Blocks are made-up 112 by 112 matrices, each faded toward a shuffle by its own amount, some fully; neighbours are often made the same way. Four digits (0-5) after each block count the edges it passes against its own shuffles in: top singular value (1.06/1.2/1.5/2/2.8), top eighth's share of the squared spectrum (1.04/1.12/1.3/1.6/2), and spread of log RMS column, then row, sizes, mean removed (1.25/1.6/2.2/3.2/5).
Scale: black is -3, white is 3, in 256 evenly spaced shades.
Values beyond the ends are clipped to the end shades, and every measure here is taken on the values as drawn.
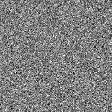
3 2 1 0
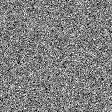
0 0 0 0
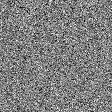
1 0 0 0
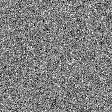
1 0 0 0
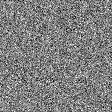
0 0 0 0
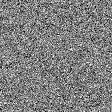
2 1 0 0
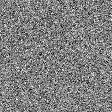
1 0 0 0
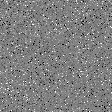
2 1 0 0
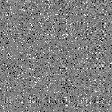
4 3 2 2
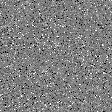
2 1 0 1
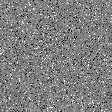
2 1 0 0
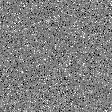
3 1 0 0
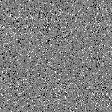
4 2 1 1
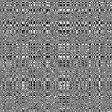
5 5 4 4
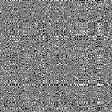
5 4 3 3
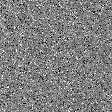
2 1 0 0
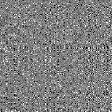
4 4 3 3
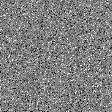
2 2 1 0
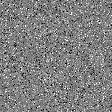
2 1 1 0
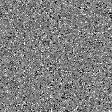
3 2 1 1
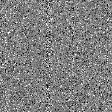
1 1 3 0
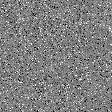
0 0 1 0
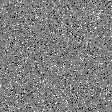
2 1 0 0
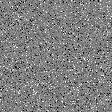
2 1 0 0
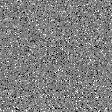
4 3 1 2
